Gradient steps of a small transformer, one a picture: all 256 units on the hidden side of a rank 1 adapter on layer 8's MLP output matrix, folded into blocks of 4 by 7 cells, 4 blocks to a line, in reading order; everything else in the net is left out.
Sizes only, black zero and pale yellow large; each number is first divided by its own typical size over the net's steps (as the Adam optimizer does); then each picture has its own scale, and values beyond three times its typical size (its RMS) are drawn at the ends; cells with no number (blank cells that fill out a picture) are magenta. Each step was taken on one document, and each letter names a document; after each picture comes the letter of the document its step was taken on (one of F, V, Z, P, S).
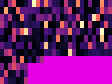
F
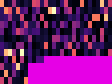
F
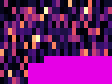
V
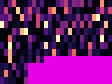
F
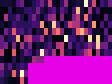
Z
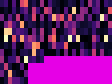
V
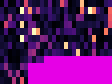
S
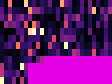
S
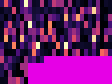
V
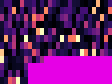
V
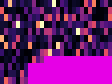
Z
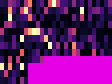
S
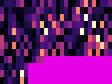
Z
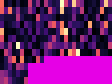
F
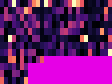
F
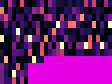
Z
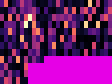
V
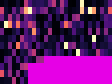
S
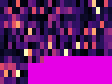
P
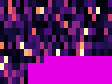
P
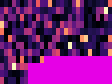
F
